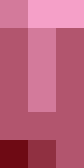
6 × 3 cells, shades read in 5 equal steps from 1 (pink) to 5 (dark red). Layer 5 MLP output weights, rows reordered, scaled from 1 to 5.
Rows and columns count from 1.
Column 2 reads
1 2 2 2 3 4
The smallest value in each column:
2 1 1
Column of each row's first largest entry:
1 1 1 1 1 1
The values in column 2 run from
1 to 4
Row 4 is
3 2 3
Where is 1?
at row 1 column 2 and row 1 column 3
